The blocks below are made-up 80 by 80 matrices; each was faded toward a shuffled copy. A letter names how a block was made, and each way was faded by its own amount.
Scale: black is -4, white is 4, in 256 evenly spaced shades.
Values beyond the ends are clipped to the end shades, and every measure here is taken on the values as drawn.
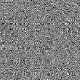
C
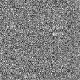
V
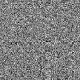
V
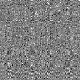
C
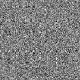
V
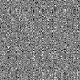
C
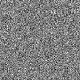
V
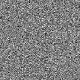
V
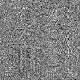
V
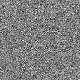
V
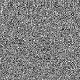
V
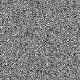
V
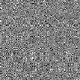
C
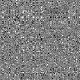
C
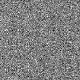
V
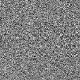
V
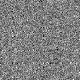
V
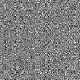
C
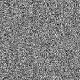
V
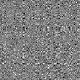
C
